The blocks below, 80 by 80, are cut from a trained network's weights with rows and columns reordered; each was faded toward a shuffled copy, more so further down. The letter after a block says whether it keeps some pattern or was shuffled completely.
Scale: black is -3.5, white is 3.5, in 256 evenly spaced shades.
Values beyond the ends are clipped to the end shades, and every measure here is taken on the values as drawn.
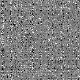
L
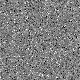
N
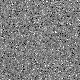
N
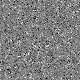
N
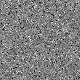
N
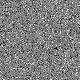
N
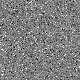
N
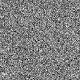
L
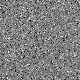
N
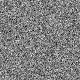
N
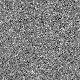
N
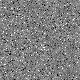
N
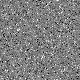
N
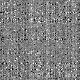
L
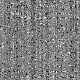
L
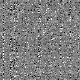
L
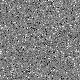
N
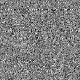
L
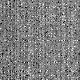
L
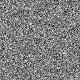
N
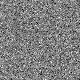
N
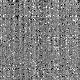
L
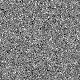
N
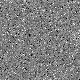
N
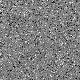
N
